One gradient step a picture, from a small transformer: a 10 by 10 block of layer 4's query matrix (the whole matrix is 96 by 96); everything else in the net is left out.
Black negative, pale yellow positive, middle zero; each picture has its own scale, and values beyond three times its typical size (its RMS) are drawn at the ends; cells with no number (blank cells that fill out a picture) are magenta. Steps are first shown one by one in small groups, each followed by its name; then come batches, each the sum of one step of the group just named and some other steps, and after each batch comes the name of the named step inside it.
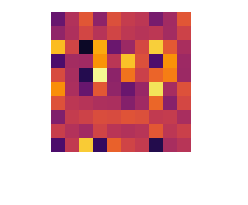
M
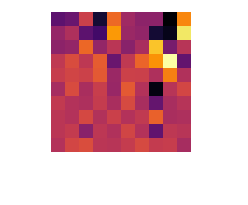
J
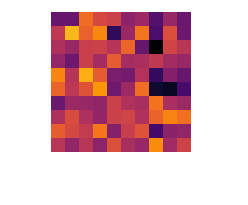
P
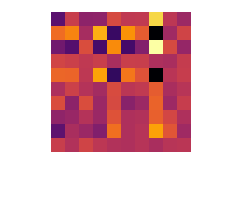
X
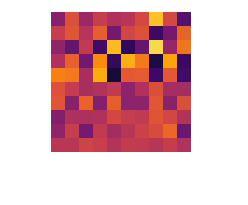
X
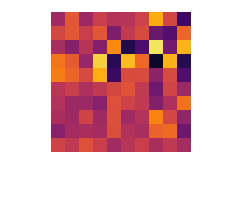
X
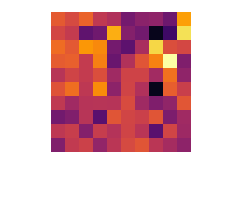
J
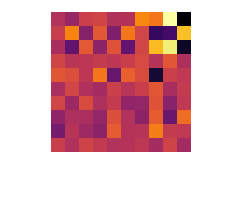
X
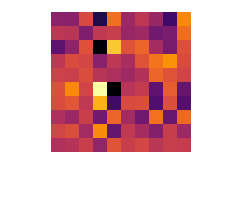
J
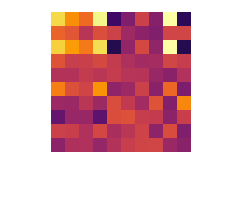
P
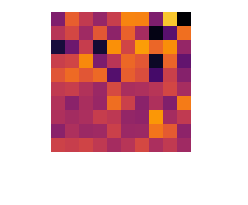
X
